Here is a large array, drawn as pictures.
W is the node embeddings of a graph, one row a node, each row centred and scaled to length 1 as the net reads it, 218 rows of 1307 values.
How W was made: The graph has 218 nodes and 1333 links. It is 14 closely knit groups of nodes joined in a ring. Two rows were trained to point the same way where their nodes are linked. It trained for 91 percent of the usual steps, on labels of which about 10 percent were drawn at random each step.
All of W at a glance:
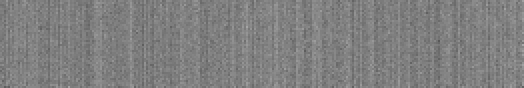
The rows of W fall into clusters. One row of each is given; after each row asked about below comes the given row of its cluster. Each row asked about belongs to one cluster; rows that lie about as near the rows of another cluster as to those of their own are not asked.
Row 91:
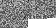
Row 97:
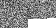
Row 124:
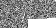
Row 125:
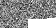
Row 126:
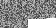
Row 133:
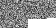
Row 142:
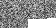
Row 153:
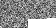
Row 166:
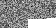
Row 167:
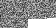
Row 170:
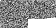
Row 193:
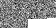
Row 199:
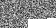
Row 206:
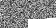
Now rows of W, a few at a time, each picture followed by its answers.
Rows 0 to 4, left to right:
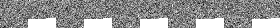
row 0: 97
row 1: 167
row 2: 153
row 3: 124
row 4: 153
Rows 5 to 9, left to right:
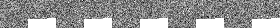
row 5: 142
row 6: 124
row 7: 124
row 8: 91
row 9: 167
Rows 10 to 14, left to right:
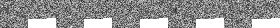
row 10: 153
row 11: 167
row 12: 97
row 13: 153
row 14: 199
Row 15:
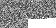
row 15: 125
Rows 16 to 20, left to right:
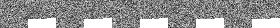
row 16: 97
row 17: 193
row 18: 170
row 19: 153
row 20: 199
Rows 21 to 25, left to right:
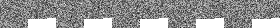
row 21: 193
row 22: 193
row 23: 206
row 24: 166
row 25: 142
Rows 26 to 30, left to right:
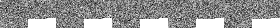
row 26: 170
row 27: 124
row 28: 199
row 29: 170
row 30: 166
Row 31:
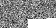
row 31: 199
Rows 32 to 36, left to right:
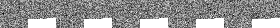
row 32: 170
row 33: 206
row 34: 193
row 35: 170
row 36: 97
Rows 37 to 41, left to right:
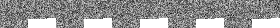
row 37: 126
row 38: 199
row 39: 124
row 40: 170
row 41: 126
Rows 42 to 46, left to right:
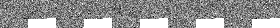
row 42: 97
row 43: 133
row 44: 153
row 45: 199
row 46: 199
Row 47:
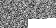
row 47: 153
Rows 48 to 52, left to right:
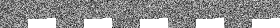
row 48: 153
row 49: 124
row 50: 142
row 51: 170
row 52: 206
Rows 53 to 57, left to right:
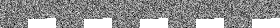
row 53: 126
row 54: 133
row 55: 133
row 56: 133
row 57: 153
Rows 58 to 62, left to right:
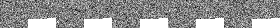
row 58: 167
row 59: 91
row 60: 133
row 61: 167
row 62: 166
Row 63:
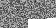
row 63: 170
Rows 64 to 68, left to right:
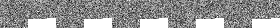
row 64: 206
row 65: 206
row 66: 206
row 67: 199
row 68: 133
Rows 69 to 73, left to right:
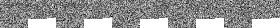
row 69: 125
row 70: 125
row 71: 166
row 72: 133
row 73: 170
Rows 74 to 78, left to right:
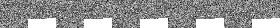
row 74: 125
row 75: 193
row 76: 166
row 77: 97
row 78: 126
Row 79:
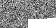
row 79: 91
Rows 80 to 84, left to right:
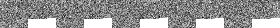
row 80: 125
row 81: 126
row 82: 97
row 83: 153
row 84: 124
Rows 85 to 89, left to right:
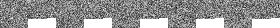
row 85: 97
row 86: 142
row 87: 91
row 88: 153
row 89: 125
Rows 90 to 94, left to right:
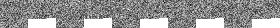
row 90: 125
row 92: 153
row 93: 142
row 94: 199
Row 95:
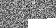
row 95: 91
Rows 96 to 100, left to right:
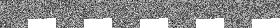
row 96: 166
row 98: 167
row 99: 125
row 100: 199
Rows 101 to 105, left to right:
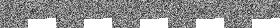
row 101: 206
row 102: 167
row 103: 167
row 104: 206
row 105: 142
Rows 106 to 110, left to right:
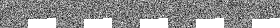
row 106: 167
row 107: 193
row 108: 133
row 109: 206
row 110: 125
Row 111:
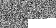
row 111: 126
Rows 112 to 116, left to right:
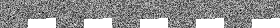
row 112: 97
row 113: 153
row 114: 206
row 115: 167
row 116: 142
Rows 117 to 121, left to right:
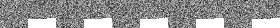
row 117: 133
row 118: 126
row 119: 167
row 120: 126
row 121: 166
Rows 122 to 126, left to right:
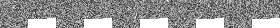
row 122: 193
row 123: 124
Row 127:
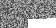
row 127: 153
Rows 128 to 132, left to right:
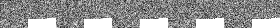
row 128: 124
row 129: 126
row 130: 133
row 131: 125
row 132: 167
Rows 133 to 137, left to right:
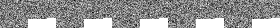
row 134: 193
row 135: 193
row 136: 199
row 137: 153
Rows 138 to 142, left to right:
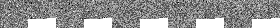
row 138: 124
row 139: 97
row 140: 166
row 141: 125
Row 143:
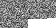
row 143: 167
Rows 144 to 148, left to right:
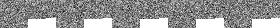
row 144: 97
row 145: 126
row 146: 193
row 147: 126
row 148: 133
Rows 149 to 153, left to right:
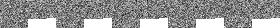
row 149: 206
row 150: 206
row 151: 91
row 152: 193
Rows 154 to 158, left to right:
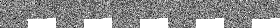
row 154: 91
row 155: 124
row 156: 124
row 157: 167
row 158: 133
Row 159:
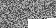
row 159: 166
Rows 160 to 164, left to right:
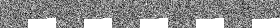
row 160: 193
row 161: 124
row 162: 126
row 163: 126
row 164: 170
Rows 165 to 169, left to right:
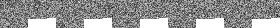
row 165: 124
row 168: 206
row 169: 167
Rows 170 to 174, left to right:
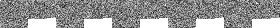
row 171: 125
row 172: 91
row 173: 170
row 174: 153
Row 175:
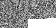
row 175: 199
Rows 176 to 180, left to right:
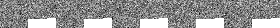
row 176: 142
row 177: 142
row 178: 153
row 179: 199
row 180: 91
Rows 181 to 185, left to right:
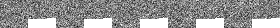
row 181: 124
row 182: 167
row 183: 166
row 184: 91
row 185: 91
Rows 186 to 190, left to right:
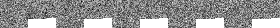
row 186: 97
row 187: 206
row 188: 126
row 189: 193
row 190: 167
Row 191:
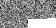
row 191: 126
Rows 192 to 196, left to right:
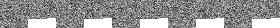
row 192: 142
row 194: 167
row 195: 193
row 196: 166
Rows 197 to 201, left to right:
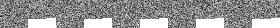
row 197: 206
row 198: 170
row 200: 124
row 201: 170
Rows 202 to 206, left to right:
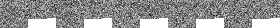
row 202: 91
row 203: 124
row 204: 125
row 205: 125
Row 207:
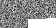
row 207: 126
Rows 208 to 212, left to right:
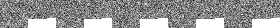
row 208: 125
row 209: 124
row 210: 199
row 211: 167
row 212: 206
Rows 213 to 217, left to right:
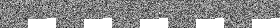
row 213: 97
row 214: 206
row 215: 193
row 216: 142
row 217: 166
